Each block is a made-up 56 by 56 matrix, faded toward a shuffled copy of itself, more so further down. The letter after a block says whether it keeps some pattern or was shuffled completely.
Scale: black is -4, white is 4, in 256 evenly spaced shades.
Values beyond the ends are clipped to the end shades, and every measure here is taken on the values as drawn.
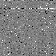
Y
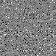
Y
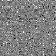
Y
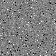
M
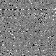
Y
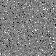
M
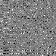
Y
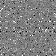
Y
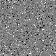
M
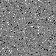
M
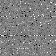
Y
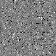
Y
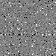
Y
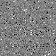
Y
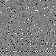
Y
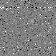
Y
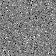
M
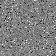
M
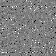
Y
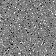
M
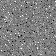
M
